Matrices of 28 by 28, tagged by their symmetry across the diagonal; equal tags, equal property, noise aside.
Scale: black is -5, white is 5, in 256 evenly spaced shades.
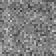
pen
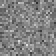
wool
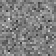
wool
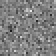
pen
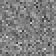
pen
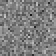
wool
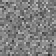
wool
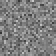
pen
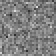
pen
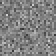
wool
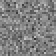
wool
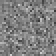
pen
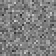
pen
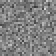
wool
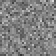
wool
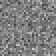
wool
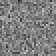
wool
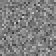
pen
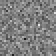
pen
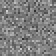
wool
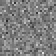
wool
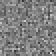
pen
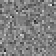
pen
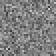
pen
